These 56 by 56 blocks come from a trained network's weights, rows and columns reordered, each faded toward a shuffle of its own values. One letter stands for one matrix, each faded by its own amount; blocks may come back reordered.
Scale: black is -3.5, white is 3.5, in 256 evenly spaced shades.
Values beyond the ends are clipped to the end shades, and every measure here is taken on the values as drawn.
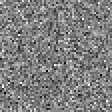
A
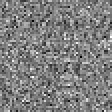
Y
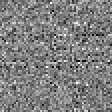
Y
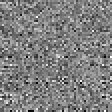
Y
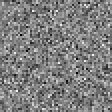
A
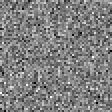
A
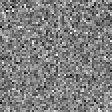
A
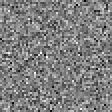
A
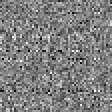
Y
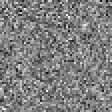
Y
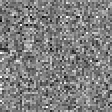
Y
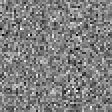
Y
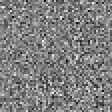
Y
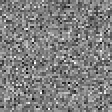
Y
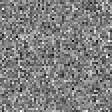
Y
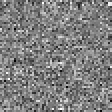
Y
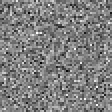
A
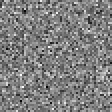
A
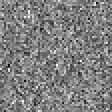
A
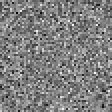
A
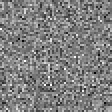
A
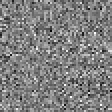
Y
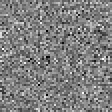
Y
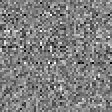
Y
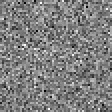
A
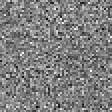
Y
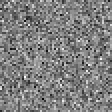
A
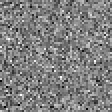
A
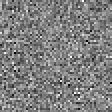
Y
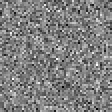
A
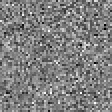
Y
